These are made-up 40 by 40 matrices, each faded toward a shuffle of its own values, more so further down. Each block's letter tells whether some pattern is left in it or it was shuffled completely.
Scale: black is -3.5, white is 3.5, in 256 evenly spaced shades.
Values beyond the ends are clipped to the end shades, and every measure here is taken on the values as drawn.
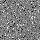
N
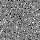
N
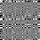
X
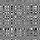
X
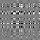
X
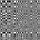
X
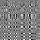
X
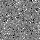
N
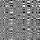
X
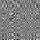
X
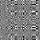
X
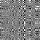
X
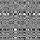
X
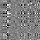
X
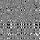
X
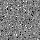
N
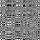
X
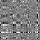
X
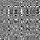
X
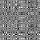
X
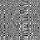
X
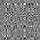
X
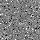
N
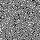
N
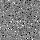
N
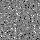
N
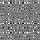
X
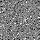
N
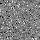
N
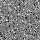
N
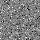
N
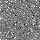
N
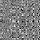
X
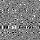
X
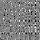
X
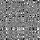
X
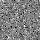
N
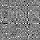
X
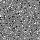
N
